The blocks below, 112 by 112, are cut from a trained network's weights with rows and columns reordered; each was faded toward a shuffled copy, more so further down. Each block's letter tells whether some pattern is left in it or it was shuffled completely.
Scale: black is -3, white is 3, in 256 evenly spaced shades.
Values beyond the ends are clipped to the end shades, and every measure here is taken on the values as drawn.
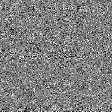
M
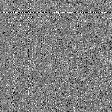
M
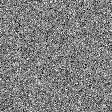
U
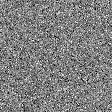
U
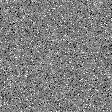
U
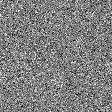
U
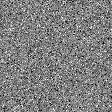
U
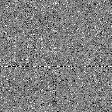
M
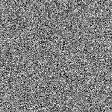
M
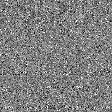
M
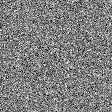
U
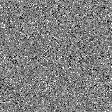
M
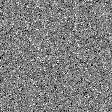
U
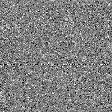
M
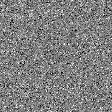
M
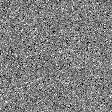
U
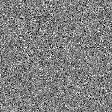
M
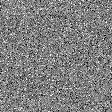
U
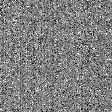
M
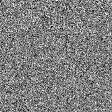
M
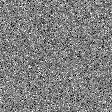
U
